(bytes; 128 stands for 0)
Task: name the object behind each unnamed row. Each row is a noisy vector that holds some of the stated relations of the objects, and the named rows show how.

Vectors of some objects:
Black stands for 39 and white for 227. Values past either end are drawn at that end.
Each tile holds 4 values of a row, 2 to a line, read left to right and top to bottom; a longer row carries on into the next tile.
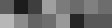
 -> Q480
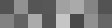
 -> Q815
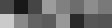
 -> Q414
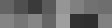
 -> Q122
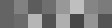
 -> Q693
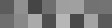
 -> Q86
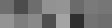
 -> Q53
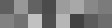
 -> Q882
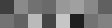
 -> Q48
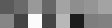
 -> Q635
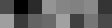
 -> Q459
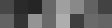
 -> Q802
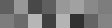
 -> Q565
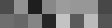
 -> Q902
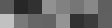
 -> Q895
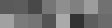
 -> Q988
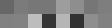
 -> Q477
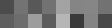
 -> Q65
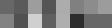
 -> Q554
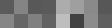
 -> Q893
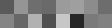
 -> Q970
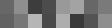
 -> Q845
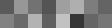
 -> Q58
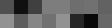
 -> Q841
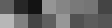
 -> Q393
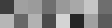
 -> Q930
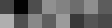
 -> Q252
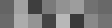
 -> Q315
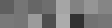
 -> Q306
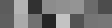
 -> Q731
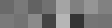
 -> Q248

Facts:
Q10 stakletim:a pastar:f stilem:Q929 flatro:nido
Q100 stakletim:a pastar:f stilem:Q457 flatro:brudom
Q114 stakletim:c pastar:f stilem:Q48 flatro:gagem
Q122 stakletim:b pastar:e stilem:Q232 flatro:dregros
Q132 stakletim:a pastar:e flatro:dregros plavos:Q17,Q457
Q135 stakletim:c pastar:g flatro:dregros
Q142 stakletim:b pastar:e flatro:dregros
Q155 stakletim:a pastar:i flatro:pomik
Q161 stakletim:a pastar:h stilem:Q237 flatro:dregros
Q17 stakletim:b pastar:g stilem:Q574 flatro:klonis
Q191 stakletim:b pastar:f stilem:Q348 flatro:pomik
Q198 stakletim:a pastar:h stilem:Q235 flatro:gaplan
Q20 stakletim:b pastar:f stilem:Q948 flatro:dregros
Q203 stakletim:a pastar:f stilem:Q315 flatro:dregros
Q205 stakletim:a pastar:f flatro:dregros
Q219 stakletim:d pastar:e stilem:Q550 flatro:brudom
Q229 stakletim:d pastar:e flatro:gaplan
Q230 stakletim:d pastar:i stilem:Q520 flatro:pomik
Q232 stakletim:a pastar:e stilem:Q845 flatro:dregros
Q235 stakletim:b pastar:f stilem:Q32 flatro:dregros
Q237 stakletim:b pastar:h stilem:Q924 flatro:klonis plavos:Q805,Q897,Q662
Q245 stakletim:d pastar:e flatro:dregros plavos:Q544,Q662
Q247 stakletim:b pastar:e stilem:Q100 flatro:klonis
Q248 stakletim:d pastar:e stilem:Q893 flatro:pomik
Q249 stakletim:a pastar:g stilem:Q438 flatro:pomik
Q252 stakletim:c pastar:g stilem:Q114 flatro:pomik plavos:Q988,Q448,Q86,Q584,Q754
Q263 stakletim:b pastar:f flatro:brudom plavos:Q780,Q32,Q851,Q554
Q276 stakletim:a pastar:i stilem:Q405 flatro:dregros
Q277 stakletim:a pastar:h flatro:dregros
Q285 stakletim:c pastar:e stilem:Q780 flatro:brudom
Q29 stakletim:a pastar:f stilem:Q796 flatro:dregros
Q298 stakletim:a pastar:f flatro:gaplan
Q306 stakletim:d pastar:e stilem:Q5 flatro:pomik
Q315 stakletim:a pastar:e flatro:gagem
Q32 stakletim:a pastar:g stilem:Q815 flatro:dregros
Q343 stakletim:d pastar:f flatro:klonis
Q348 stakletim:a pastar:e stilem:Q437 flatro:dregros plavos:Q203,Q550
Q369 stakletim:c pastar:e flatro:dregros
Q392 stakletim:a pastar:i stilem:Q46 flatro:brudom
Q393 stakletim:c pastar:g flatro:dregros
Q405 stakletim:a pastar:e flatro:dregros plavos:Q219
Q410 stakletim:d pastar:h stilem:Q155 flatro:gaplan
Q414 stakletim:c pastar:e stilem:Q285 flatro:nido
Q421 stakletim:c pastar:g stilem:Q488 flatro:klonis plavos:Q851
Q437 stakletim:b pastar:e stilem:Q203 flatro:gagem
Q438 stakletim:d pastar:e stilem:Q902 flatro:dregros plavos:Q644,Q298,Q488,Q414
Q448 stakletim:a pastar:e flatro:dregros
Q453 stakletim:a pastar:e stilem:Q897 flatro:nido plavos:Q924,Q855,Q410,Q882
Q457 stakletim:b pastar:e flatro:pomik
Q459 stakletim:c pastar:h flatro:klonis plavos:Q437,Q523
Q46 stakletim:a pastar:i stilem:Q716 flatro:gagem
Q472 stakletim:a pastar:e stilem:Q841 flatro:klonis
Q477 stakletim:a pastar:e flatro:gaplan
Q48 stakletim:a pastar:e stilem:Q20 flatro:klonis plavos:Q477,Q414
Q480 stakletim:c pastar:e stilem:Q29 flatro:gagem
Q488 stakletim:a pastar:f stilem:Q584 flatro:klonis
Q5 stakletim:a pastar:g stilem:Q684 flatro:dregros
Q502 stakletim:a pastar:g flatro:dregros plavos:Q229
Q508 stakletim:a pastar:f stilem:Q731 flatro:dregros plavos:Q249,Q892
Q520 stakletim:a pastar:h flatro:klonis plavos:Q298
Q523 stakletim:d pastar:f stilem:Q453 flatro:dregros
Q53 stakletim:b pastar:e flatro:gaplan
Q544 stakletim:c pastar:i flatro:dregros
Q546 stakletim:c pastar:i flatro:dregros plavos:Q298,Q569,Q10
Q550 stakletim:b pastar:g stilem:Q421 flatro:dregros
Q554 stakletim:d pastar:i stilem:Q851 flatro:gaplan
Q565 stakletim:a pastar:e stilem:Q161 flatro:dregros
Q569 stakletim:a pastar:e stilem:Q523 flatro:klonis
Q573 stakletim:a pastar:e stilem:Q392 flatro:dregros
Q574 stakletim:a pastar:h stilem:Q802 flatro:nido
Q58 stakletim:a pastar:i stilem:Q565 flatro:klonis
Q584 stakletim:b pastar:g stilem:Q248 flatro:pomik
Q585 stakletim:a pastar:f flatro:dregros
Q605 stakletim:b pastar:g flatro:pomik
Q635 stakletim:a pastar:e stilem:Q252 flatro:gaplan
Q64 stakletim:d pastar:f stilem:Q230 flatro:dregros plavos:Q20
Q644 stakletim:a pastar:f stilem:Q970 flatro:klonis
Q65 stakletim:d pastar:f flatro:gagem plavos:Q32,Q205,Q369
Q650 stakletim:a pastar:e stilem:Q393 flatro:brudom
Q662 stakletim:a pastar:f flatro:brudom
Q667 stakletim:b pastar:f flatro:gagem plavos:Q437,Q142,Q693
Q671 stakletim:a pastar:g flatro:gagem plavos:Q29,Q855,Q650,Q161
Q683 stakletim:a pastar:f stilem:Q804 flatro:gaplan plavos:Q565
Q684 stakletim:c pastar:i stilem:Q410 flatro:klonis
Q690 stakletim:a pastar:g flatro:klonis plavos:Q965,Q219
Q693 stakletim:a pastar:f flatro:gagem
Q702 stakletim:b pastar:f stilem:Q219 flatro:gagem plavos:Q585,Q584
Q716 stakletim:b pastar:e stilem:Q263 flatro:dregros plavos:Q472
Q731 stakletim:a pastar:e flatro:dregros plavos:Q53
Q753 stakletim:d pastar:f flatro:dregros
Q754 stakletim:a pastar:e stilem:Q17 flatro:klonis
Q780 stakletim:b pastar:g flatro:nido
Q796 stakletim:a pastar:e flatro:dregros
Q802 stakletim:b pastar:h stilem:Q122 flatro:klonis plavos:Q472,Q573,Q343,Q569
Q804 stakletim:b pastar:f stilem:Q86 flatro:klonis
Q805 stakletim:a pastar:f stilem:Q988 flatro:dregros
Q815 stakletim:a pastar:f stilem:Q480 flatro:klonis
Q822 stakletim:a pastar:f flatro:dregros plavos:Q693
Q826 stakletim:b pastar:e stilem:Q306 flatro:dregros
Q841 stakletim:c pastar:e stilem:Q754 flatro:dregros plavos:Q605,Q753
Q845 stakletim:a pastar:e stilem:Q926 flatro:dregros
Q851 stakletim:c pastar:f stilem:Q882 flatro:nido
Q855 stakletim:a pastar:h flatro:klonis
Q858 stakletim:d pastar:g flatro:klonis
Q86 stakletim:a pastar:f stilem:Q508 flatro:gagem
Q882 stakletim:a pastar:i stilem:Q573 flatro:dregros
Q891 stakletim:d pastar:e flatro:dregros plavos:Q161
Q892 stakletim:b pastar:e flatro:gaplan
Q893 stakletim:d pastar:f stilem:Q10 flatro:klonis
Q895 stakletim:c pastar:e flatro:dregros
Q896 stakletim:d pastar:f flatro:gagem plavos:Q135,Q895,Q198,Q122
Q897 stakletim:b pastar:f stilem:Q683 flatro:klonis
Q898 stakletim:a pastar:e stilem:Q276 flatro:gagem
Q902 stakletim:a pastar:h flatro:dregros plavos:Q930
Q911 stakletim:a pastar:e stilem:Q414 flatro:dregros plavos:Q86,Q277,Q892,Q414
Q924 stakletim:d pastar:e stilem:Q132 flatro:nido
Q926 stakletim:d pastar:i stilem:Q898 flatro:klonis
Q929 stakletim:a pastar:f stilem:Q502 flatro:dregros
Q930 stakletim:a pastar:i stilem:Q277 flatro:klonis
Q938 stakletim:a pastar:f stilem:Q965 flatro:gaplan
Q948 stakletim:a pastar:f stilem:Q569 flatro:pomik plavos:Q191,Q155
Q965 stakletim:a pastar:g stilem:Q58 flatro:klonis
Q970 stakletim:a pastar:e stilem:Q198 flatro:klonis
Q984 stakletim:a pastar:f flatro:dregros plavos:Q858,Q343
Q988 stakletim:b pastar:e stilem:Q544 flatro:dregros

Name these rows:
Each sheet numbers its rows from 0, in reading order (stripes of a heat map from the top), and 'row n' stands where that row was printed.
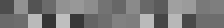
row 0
Q348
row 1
Q392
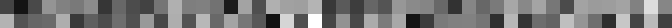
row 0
Q421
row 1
Q410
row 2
Q520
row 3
Q247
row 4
Q438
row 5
Q230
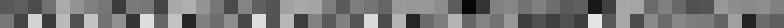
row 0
Q198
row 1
Q644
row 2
Q805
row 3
Q650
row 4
Q851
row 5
Q574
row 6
Q437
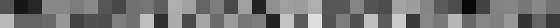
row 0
Q135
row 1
Q298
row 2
Q277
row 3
Q965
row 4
Q114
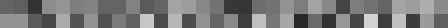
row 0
Q780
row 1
Q662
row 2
Q702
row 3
Q249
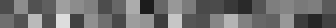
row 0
Q690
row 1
Q405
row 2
Q546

